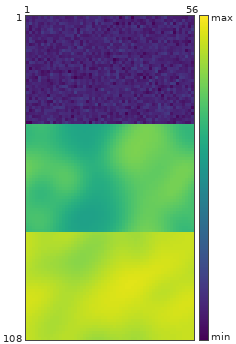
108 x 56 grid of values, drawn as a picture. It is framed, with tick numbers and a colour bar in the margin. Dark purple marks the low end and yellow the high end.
It is made of 3 by 1 panels. Panel 1,1: very low, fine-grained, faint in contrast. Panel 2,1: high, smooth. Panel 3,1: very high, smooth, faint in contrast.
